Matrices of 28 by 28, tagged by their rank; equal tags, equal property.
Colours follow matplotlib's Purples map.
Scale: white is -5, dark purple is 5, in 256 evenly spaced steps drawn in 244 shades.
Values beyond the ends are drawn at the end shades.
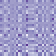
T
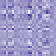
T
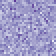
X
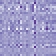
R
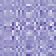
R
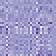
R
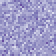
X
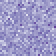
X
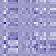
T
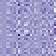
R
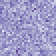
X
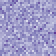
X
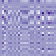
T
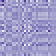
T
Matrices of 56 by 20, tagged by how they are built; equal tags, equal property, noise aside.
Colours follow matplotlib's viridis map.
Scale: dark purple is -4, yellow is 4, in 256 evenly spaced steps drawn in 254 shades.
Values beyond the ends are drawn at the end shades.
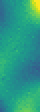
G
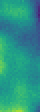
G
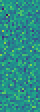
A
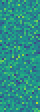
A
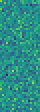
A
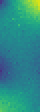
G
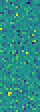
A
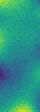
G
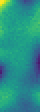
G
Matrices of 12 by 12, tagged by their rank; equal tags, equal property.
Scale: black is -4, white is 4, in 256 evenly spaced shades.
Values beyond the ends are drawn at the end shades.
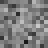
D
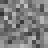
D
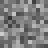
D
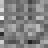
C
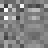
C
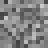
D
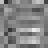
C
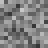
D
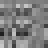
C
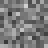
D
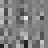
C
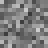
D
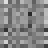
C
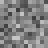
D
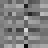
C
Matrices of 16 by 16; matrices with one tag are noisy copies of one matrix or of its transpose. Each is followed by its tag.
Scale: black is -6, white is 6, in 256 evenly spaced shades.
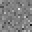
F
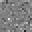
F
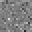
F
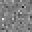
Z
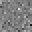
F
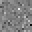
F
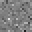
F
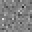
Z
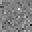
F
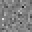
Z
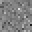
F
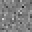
Z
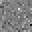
F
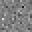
Z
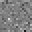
F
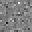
Z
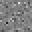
Z
